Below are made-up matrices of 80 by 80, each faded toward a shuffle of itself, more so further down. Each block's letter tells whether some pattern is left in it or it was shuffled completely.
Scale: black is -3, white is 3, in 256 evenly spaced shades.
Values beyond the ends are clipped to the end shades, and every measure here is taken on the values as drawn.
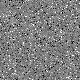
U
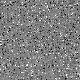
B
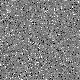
U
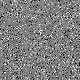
B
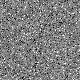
U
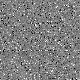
B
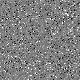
B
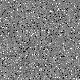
B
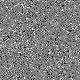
U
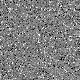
B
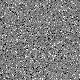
B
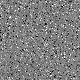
U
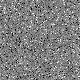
U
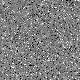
U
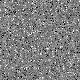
B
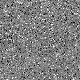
B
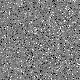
U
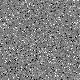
U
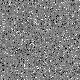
B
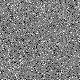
B
